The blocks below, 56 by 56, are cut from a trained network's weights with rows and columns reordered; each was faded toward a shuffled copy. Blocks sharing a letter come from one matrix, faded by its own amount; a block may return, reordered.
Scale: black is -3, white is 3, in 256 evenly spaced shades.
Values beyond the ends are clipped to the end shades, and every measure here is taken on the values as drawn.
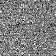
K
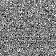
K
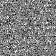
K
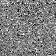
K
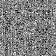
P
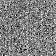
P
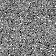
K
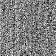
P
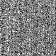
P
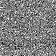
K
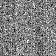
P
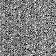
P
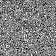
K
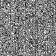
P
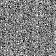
P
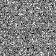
K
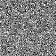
K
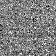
K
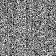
P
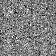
P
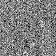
P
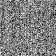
P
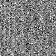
P
